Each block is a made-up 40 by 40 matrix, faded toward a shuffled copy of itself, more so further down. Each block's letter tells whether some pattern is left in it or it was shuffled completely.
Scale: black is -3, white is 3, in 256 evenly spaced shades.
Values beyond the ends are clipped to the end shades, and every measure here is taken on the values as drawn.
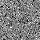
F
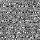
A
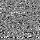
A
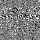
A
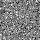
F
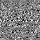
A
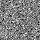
F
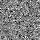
F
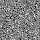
F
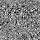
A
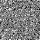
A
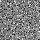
F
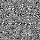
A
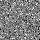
F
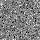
F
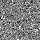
F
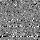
A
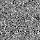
A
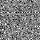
A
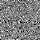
A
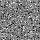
F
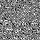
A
